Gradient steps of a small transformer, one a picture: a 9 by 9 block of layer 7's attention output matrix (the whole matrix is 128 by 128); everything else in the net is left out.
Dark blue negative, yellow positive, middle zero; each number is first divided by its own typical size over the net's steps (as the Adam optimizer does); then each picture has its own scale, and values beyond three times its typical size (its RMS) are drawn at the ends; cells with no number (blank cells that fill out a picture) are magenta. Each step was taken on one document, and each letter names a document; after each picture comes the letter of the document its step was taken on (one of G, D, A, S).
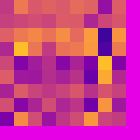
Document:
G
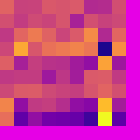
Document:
G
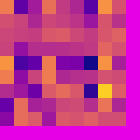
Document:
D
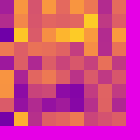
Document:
D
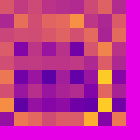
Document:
G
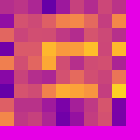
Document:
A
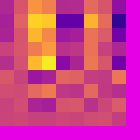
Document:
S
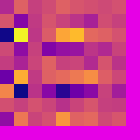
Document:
D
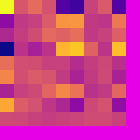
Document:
A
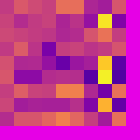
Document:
G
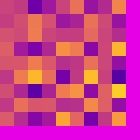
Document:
S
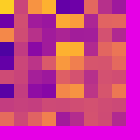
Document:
A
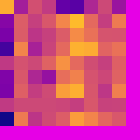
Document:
A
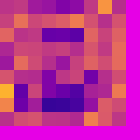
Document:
D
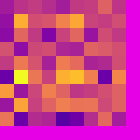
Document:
D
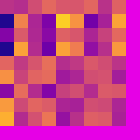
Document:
A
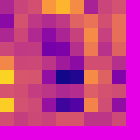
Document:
A
